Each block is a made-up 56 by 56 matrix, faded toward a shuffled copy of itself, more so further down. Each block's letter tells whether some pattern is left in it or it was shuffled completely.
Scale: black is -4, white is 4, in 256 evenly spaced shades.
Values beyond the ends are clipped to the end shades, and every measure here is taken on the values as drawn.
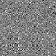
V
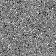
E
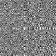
V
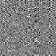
V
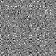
V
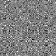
V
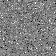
E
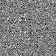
E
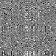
V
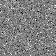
E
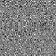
V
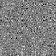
V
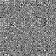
V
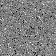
E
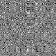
V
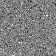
E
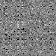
V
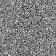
E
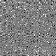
V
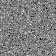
E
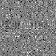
V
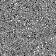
E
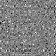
V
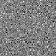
V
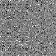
V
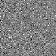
V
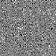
V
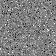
E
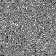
E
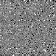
V
